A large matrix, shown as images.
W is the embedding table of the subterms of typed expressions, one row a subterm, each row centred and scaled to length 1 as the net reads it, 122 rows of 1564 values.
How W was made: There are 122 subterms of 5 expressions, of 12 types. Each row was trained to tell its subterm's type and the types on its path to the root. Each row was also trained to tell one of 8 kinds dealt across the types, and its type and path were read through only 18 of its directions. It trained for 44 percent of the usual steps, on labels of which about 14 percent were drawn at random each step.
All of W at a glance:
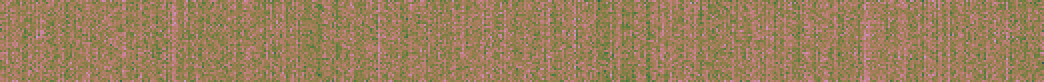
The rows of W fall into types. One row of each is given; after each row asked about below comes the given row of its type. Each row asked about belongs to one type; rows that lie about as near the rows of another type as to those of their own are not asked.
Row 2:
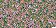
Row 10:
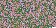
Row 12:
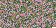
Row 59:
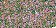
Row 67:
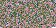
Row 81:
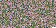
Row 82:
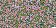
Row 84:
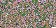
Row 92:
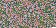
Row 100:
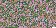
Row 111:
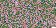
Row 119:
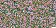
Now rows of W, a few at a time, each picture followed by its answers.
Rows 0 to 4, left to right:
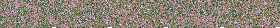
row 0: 10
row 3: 100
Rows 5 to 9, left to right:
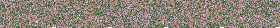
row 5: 81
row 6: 81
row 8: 10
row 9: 81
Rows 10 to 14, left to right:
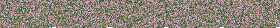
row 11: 92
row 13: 82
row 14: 10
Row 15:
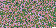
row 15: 82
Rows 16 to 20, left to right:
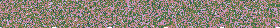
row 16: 2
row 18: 59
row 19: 81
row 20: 111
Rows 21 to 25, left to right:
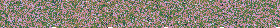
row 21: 92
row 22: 111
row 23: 67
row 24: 92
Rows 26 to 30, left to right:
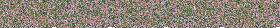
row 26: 2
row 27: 100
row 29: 67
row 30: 67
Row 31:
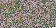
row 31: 92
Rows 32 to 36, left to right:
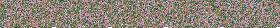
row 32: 12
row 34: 67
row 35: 92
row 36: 10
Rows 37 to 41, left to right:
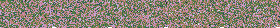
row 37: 100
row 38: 10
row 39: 81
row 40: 2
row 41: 81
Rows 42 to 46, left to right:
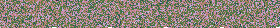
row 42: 92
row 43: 119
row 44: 111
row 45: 10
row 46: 59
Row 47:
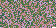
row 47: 100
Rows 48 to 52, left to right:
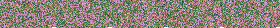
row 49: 119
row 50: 92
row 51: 100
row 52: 100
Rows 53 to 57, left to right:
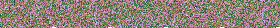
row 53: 82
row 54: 82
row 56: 84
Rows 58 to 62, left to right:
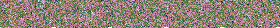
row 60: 67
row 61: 2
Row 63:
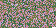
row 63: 111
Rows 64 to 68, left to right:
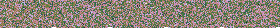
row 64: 81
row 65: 92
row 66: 10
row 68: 82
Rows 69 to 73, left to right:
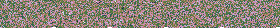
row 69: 100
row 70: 111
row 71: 92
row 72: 119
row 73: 92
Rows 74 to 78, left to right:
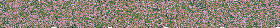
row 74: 81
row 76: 67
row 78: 12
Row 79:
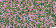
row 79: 119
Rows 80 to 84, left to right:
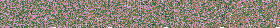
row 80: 81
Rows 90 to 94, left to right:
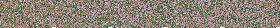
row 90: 67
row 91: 59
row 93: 100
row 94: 2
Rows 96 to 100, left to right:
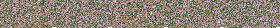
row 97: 119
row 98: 84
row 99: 100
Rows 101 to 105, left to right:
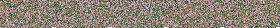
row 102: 67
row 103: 10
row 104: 12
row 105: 82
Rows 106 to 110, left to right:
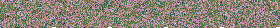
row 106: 12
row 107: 111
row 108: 81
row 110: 10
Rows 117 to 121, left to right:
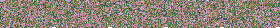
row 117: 10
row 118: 111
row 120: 59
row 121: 111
